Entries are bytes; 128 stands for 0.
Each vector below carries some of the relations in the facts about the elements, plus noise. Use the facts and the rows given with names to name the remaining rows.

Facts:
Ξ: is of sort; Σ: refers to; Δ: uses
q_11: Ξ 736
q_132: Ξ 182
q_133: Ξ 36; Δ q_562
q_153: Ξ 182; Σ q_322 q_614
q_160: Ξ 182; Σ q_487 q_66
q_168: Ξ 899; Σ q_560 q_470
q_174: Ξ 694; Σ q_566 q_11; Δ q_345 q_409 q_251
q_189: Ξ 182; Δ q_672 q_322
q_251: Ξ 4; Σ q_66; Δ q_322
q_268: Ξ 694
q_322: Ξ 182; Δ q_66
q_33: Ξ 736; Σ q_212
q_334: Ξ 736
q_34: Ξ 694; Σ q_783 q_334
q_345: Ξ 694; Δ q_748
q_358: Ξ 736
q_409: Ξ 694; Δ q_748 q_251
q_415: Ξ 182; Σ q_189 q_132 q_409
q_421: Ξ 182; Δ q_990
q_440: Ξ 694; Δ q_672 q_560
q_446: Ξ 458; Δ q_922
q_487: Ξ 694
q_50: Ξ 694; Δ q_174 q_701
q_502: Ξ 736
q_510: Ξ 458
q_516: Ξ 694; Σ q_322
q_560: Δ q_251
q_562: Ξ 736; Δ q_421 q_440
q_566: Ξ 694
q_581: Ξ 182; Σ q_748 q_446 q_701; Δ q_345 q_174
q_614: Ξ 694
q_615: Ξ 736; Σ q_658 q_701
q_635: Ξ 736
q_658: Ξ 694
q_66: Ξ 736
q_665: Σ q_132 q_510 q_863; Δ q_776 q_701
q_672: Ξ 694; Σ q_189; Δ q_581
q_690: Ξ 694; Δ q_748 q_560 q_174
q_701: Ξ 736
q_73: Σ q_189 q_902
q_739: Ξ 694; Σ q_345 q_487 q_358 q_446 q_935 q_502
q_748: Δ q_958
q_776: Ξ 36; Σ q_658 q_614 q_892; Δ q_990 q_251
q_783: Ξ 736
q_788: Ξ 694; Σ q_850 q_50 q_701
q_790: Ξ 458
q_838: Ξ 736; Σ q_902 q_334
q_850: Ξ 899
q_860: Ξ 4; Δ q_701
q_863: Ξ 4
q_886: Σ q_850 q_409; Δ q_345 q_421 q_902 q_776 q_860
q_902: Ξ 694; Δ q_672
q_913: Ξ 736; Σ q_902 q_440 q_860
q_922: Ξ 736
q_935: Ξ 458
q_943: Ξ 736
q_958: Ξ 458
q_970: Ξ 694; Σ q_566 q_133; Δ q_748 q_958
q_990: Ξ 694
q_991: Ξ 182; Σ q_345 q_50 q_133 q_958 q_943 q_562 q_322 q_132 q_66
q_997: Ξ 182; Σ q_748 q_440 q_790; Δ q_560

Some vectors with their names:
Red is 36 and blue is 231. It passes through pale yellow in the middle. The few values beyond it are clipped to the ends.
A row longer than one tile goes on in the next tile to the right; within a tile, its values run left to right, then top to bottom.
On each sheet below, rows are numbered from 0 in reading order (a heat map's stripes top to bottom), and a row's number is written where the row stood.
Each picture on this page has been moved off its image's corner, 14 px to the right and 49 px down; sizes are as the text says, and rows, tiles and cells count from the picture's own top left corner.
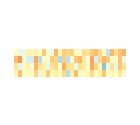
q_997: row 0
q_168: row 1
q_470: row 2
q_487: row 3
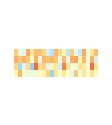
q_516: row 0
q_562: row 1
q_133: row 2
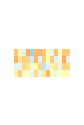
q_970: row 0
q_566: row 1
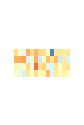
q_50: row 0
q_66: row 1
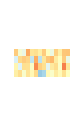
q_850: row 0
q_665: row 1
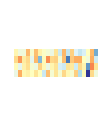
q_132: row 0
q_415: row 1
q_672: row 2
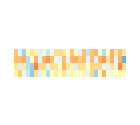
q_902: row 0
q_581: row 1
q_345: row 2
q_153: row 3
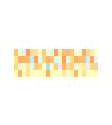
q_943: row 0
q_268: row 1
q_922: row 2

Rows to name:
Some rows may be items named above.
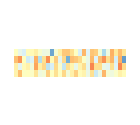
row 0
q_997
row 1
q_160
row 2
q_690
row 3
q_153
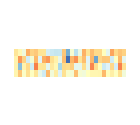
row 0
q_788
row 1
q_189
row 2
q_153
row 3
q_990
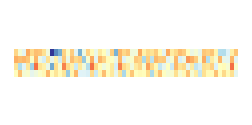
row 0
q_516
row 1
q_251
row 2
q_440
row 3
q_409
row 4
q_168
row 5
q_34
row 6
q_73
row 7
q_560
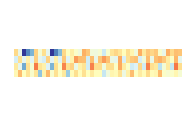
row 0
q_251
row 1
q_251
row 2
q_615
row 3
q_581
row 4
q_990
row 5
q_614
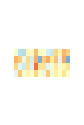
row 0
q_322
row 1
q_991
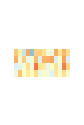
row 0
q_174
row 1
q_50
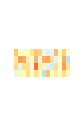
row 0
q_886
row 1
q_421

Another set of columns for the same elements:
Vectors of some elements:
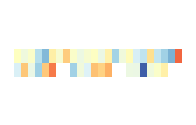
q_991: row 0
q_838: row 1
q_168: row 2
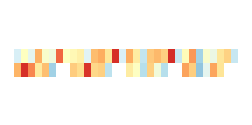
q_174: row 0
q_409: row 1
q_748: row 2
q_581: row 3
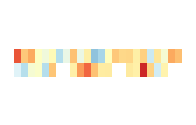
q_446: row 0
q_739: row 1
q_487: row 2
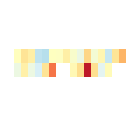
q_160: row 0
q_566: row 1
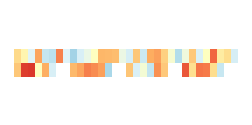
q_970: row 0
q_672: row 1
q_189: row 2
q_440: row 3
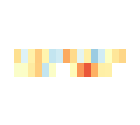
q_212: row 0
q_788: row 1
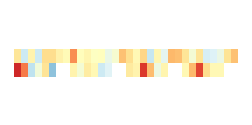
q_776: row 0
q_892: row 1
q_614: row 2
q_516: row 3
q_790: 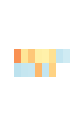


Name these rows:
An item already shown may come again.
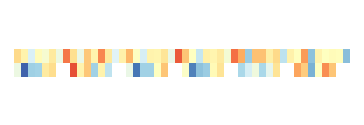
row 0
q_850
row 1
q_133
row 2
q_850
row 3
q_850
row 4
q_863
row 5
q_997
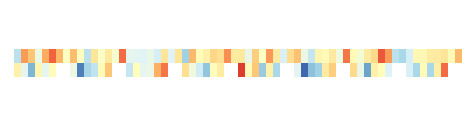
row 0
q_701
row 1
q_850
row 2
q_415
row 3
q_322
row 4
q_133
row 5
q_850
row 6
q_860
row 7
q_132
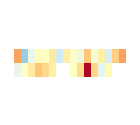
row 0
q_73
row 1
q_566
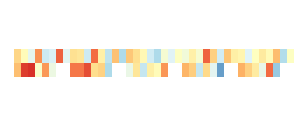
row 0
q_970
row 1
q_690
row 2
q_615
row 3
q_560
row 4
q_665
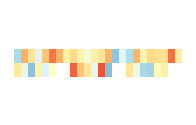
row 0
q_701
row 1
q_886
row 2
q_322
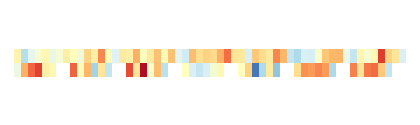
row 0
q_34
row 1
q_133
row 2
q_50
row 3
q_66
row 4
q_251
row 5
q_672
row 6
q_902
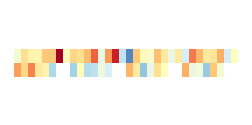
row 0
q_345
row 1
q_958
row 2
q_421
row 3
q_562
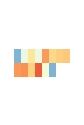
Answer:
q_990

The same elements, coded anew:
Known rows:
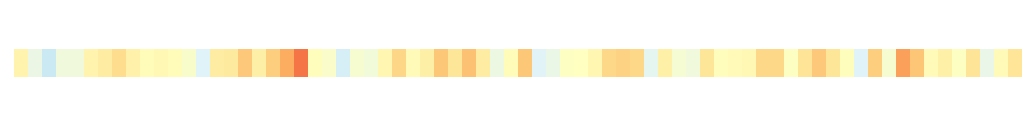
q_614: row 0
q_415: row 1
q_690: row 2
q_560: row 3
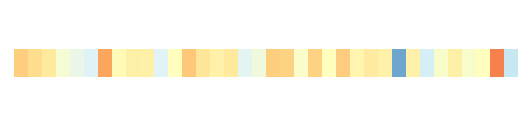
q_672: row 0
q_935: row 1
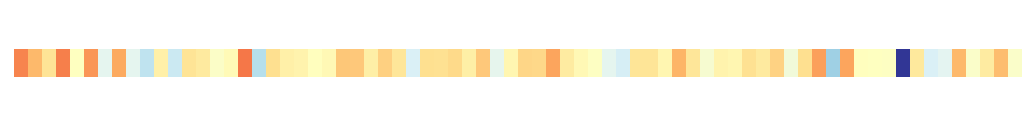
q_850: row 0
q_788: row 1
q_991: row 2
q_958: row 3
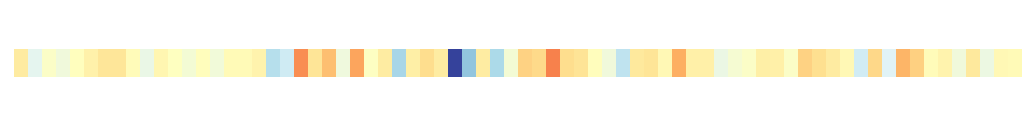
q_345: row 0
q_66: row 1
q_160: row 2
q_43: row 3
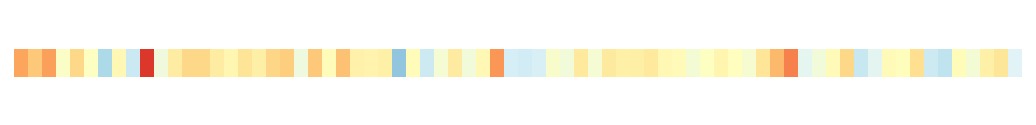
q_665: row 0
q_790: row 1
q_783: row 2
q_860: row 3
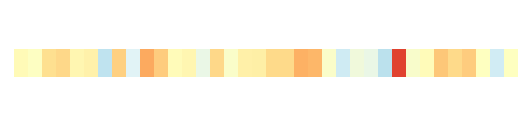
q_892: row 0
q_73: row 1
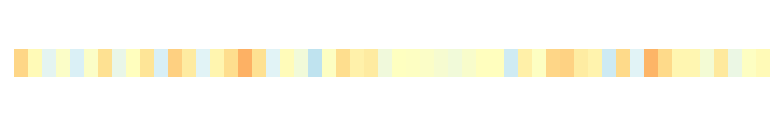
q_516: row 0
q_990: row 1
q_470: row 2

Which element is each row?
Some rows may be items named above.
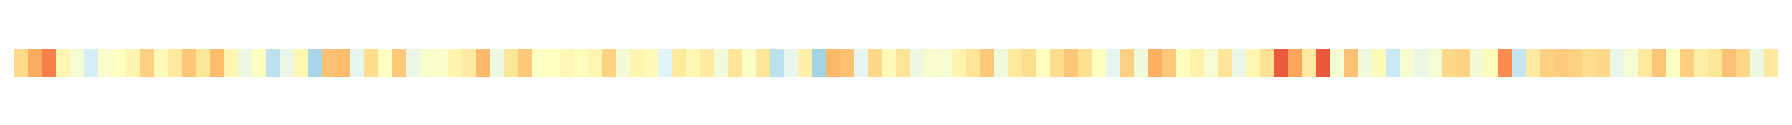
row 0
q_415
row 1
q_701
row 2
q_174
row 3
q_701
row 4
q_560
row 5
q_168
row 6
q_581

